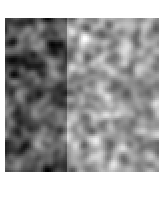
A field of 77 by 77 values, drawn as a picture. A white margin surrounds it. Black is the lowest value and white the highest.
Average level on the scale: 50%. Lone odd cells: none. Stripes: none. Ninth with the lowest average: top left. Seam: vertical, 40% of the way across, the right part higher.
